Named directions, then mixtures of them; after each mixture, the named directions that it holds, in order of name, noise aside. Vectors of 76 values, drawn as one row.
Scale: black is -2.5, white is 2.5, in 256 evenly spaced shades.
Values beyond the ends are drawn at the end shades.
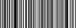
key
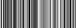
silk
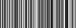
key, silk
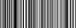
key, silk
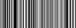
key, silk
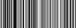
key, silk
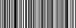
key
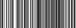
key, silk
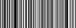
key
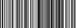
silk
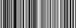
key, silk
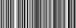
key
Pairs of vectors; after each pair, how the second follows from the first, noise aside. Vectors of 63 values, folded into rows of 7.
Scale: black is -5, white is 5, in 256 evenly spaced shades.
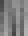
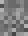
sign-scrambled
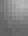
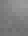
shrunk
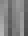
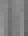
shrunk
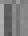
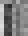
scaled up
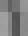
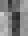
scaled up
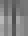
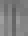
shrunk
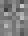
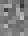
sign-scrambled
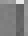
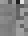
sign-scrambled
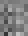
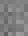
shrunk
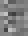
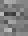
sign-scrambled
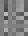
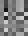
scaled up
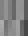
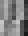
scaled up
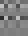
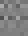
shrunk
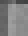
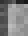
scaled up
